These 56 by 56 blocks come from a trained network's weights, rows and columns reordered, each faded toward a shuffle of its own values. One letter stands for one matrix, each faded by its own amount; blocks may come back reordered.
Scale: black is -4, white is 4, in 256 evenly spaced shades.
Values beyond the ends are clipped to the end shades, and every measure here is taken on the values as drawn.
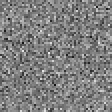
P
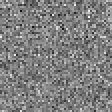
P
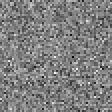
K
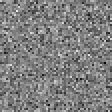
P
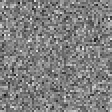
K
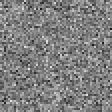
P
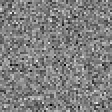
K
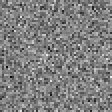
P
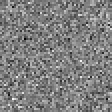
K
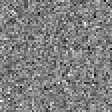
P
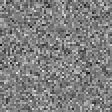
K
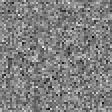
P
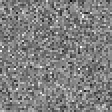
P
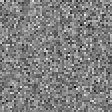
K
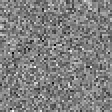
P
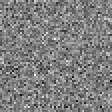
K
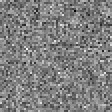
K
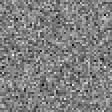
P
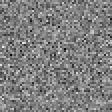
P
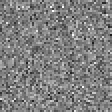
K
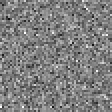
K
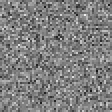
P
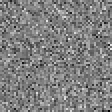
P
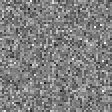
P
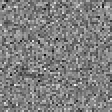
P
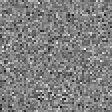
K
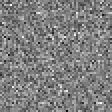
K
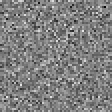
K
